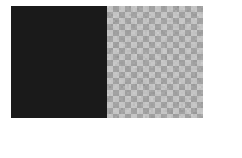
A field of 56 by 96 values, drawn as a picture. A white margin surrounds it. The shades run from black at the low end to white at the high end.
It is made of 1 by 2 panels. Panel 1,1: very low, flat. Panel 1,2: high, checkered.
